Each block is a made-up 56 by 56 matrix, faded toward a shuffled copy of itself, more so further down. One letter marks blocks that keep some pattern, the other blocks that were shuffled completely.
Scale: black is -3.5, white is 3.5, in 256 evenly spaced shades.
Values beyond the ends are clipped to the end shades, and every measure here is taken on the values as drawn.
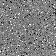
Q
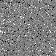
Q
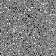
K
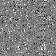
K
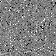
K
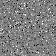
Q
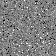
Q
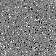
K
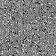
K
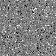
K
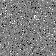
Q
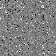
K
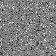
K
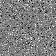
Q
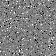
Q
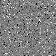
K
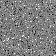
Q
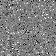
Q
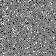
K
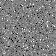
Q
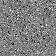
Q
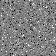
K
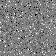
Q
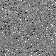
K
